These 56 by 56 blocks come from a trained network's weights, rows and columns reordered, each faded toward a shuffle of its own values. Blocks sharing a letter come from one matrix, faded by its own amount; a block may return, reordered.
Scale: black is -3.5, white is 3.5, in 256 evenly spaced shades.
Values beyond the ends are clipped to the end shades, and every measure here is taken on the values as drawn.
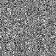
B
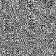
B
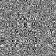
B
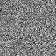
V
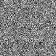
V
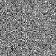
B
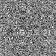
V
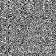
B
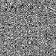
B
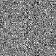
B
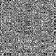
B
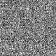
V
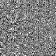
B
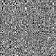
B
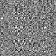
B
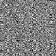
B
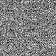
V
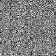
B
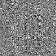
B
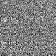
V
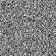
B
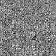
B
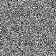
V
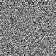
V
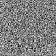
V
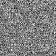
V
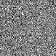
B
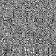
B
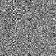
B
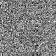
V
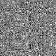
B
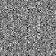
B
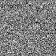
V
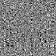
B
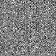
B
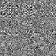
B
